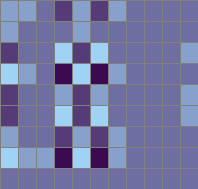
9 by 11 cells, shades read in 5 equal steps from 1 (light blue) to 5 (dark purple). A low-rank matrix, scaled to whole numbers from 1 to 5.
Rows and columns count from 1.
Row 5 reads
4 3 3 2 4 2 3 3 3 3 2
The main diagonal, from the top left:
2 3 3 5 4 1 2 3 3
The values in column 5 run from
1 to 4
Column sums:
23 24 26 28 23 28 23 27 27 27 24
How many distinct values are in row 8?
4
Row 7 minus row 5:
-2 0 0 2 -2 2 -1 0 0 0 1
